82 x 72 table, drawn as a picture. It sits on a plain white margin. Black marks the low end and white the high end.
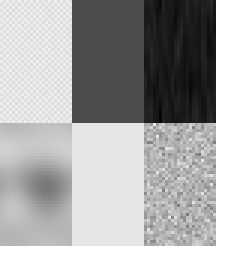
It is made of 2 by 3 panels. Panel 1,1: very high, checkered, faint in contrast. Panel 1,2: low, flat. Panel 1,3: very low, streaked downward, faint in contrast. Panel 2,1: high, smooth. Panel 2,2: very high, flat. Panel 2,3: high, fine-grained.
